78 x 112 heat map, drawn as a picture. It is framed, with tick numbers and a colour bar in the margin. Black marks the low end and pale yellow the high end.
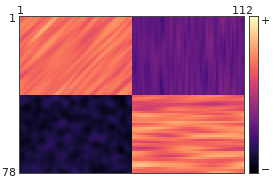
It is made of 2 by 2 panels. Panel 1,1: high, slanting up to the right, faint in contrast. Panel 1,2: low, streaked downward, faint in contrast. Panel 2,1: very low, blotchy, faint in contrast. Panel 2,2: high, streaked across.
